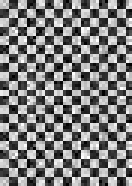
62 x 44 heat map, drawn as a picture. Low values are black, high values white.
On average the colour sits 50% of the way up the scale. No overall slope runs across the table. The top and bottom halves mirror each other. A checkerboard runs through the table.
